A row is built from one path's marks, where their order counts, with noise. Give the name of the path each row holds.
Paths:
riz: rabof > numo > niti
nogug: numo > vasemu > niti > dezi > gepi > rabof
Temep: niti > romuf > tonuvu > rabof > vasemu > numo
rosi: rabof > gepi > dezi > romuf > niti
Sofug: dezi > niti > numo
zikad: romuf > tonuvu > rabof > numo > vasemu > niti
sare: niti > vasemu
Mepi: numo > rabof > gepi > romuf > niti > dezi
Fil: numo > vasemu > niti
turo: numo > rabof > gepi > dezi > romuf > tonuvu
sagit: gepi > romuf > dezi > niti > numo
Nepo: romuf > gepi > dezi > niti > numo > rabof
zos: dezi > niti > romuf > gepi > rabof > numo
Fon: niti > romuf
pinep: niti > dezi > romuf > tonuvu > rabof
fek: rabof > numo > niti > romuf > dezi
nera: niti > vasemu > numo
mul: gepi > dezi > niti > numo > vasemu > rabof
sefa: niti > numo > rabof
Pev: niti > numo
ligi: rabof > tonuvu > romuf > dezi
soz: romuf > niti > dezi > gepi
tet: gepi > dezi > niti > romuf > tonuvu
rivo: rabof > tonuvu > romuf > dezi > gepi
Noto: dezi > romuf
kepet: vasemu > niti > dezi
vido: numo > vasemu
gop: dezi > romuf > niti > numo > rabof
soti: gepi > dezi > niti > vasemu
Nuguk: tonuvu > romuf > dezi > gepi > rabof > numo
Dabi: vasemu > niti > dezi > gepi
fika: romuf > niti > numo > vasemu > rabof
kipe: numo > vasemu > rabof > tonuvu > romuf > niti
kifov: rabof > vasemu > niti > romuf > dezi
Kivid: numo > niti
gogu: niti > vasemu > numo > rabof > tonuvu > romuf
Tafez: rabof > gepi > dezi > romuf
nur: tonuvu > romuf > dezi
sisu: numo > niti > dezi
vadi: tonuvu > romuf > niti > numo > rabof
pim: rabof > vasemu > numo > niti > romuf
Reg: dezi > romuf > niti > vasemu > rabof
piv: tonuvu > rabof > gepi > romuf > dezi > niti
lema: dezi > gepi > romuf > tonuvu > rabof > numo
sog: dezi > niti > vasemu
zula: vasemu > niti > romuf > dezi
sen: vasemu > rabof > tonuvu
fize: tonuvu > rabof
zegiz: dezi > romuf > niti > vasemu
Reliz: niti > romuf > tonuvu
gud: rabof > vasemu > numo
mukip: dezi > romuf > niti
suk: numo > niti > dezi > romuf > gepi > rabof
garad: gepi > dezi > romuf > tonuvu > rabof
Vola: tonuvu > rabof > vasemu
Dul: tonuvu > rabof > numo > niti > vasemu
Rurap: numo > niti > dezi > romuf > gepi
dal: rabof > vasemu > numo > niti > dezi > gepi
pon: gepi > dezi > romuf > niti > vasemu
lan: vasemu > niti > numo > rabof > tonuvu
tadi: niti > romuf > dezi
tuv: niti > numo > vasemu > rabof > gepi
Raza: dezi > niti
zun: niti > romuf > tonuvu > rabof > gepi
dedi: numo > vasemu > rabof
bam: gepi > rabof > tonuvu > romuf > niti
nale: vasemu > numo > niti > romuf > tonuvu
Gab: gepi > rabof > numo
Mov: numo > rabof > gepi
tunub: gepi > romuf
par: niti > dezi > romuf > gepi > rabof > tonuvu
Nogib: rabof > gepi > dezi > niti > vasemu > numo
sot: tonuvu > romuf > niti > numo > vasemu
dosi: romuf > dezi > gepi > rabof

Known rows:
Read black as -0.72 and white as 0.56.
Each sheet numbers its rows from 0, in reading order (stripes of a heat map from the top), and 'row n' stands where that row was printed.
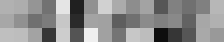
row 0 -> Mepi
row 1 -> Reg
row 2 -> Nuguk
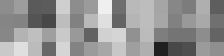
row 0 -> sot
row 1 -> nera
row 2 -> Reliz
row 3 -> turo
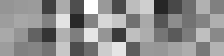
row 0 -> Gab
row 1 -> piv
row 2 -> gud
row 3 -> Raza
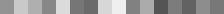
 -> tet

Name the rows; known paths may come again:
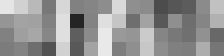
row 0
ligi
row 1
piv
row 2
kipe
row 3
zikad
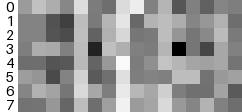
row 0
tet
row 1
nera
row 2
Dul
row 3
zun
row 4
Fil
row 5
zegiz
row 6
nale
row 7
Kivid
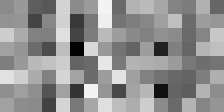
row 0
sot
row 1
pon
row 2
kifov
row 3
nogug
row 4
Fon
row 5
nur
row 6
Mov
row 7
Sofug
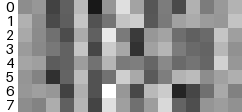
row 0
Dabi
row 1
kepet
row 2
dedi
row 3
fika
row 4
Vola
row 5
sog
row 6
Gab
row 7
sefa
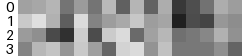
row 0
fize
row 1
turo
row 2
Nogib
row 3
Reliz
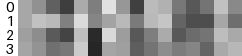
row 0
gud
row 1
gogu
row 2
mul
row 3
Reg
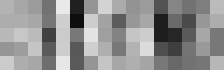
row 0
Mepi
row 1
suk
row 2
lema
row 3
vadi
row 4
fek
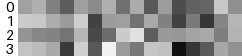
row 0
sen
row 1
Tafez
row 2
Raza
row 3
Nuguk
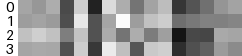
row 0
Nepo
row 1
sagit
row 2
garad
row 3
zos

